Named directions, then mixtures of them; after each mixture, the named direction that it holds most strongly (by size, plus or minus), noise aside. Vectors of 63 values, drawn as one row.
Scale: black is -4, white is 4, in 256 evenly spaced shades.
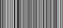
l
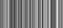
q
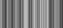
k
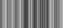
k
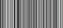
l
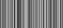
l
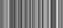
q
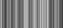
k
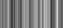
q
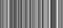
q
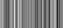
q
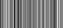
l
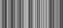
k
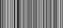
l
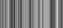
q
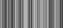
k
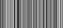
l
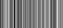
q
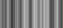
k
